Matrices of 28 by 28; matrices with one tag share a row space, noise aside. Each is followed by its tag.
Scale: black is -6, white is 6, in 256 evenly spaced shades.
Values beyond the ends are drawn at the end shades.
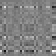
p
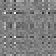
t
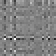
t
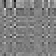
t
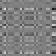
p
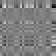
p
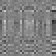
p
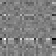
p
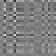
t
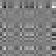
p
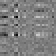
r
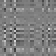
t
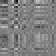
r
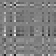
t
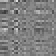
r
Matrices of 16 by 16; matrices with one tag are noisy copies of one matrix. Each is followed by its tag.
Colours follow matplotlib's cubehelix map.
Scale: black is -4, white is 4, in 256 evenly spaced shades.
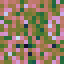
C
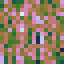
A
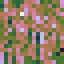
A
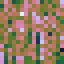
A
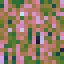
A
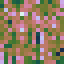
A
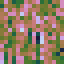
A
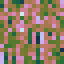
A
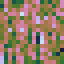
A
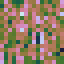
A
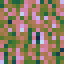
A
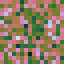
C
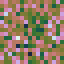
C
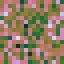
C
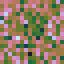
C
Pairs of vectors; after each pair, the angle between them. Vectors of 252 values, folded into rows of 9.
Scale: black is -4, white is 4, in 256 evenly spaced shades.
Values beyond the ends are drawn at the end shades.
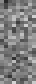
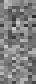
nearly opposite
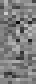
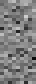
orthogonal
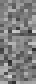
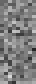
nearly parallel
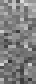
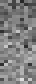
nearly opposite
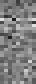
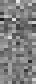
nearly opposite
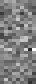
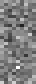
orthogonal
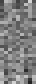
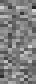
orthogonal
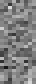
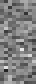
partly opposed
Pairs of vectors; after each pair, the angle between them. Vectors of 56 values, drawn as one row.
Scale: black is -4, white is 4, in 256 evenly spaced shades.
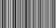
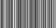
partly opposed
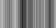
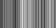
nearly opposite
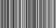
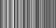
partly opposed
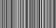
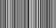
partly opposed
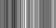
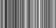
partly aligned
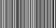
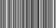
partly opposed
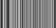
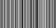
partly aligned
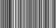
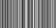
orthogonal
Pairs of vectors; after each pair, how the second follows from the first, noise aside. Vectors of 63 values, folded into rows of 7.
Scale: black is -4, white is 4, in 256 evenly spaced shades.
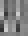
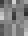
wrapped around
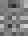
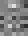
negated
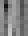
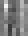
negated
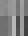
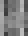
wrapped around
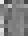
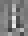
wrapped around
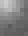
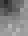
negated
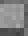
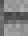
wrapped around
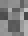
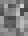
wrapped around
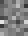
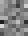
negated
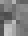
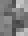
wrapped around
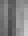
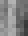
negated
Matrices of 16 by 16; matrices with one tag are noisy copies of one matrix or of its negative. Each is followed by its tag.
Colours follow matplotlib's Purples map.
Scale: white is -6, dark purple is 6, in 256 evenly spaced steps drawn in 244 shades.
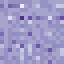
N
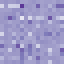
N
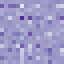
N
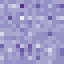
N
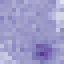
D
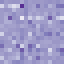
N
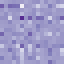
N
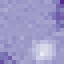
D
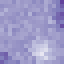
D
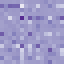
N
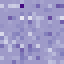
N
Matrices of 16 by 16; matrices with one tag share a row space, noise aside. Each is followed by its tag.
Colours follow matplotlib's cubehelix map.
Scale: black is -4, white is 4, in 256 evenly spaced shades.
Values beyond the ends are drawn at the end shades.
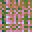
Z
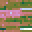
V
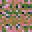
Z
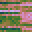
V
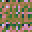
Z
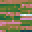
V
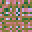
Z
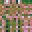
Z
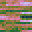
V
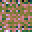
Z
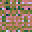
Z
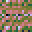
Z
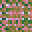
Z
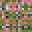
Z
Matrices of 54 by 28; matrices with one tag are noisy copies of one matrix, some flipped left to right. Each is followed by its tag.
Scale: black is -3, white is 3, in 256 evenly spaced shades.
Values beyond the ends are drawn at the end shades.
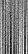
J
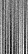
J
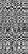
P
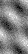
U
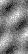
U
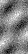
U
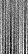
J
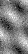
U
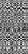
P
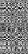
P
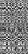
P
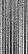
J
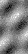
U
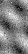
U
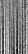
J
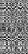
P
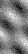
U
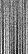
J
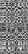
P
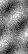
U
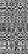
P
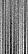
J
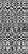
P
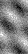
U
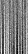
J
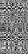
P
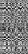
P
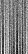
J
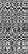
P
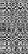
P
